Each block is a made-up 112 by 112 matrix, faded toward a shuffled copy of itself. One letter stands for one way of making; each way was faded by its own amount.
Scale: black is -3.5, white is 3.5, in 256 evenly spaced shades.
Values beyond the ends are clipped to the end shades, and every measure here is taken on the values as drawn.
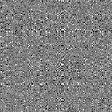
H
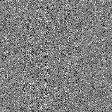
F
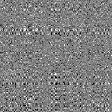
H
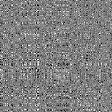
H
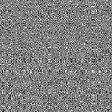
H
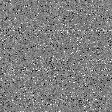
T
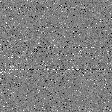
T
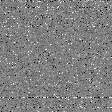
T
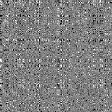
H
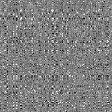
H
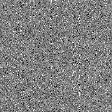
F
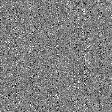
F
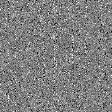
F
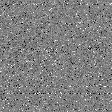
T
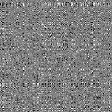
H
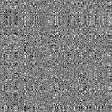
H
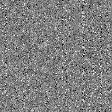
F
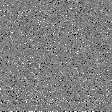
T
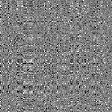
H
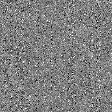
F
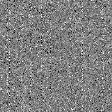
F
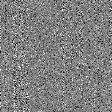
F
